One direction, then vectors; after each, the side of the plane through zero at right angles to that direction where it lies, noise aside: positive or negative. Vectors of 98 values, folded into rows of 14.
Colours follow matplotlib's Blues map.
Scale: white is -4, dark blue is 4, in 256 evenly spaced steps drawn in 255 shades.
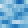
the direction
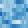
positive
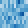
positive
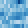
positive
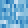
negative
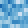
negative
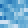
negative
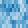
negative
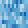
positive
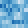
negative
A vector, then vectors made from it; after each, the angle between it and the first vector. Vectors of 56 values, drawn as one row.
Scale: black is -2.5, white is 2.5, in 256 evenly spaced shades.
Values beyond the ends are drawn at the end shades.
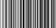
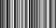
partly opposed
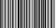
orthogonal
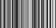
partly opposed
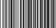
nearly parallel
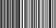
nearly opposite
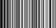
nearly opposite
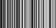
nearly opposite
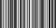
orthogonal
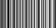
partly opposed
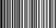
nearly opposite
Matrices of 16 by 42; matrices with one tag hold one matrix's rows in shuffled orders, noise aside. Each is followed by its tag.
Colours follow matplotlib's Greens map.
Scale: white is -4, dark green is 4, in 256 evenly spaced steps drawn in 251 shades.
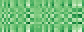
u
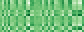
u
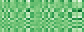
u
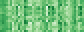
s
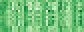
s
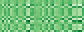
u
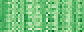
s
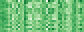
s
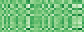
u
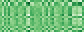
u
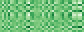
u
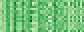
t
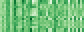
t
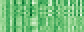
t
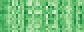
s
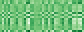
u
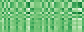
u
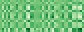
u
